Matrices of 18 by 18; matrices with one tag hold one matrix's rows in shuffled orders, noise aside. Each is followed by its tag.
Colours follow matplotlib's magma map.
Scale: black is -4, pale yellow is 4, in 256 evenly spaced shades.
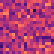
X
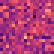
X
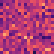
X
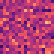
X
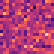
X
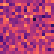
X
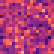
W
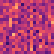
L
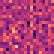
L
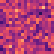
W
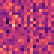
L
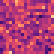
W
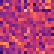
X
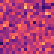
X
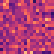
X
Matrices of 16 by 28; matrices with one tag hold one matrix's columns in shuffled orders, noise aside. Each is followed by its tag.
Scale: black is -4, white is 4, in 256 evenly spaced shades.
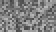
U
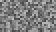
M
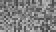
U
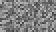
M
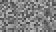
M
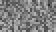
U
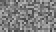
M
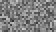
M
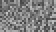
U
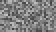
M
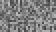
U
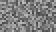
M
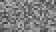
M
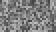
U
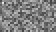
M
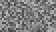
M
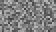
M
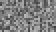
U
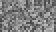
U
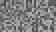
U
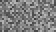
M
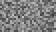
M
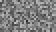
M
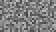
M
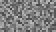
M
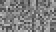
U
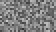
M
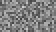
M
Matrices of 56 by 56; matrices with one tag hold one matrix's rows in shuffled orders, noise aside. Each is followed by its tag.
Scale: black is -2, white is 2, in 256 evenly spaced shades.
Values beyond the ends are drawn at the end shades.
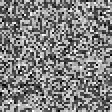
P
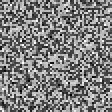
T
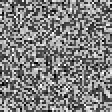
T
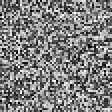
P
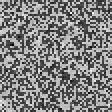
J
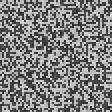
T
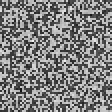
T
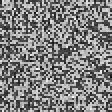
P
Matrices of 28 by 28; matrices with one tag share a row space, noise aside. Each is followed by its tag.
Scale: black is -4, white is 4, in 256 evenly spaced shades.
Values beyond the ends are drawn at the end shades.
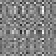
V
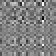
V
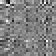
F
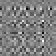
V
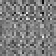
V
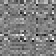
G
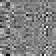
F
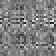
G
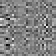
F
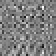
V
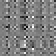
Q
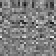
G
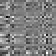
F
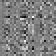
Q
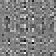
Q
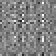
V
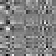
F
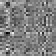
F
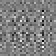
V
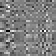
F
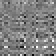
G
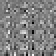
Q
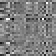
F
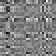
F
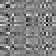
F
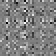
Q
